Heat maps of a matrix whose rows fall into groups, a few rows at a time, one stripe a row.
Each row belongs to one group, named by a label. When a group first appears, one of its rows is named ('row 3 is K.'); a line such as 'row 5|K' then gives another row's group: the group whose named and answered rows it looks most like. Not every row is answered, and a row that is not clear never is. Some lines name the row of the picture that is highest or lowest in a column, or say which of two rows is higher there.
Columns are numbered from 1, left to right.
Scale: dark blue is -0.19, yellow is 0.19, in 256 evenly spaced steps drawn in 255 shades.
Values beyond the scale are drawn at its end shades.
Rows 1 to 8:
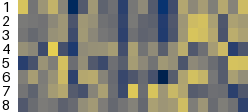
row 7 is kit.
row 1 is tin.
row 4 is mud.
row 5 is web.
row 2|tin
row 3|tin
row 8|kit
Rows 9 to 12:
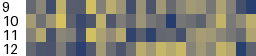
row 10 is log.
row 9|mud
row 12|kit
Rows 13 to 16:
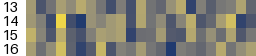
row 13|web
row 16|log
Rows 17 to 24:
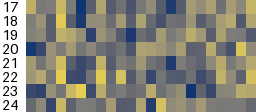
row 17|tin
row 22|log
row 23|web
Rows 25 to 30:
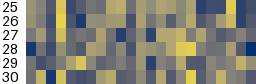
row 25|mud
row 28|kit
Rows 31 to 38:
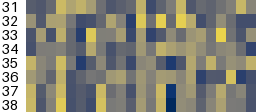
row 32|kit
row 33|mud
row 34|kit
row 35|tin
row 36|mud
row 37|log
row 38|log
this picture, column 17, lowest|31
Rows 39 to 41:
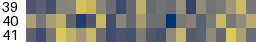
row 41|web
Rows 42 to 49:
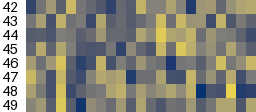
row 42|web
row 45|kit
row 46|log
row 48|mud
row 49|mud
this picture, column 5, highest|42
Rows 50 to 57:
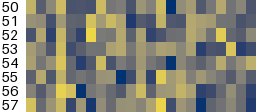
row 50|log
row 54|log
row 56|kit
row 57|log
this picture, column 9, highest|51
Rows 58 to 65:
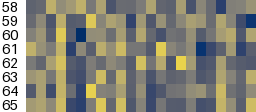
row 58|web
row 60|mud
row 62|kit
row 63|log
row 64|mud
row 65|log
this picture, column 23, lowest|59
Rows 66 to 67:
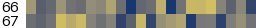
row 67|web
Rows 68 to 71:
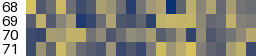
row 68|tin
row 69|kit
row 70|web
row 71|kit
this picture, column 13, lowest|69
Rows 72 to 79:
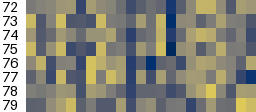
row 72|tin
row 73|log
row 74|tin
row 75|log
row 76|tin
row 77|mud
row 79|web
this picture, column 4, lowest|76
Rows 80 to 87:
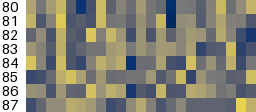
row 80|log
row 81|log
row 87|web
